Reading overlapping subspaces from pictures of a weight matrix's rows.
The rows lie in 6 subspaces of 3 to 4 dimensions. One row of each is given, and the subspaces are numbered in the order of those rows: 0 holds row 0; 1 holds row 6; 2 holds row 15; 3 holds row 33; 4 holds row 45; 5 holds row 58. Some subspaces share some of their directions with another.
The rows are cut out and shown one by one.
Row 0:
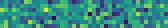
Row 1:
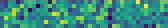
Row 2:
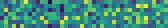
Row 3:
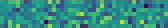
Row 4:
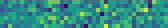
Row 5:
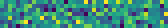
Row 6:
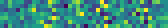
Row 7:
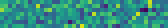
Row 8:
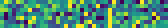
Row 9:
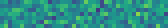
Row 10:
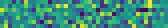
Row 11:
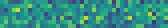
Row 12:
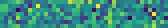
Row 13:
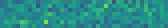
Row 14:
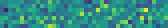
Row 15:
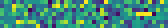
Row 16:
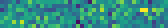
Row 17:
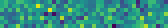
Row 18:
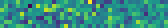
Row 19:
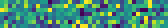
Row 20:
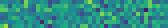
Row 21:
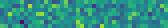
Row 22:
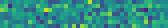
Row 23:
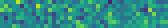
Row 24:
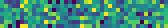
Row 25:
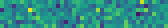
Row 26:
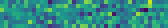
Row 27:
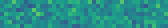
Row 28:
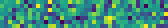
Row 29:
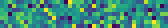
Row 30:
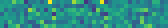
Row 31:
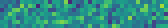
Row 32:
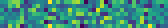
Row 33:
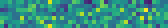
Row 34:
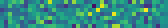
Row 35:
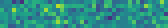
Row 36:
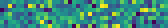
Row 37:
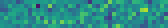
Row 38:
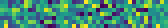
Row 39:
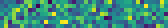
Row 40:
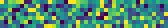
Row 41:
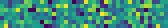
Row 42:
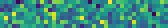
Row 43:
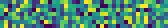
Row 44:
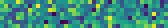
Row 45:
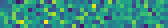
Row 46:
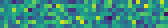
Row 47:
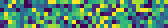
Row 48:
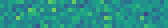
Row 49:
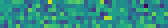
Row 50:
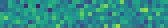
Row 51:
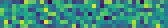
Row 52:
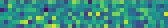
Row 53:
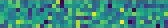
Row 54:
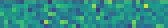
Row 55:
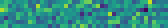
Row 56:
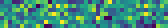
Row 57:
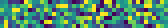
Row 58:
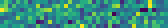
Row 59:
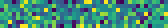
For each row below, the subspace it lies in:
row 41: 1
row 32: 2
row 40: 0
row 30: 2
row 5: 0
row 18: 0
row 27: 3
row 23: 4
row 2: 1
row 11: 3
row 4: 1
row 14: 3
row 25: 2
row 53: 2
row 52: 0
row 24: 2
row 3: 2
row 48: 2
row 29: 4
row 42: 4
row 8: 3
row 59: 2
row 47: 3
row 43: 1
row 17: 3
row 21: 4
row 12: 3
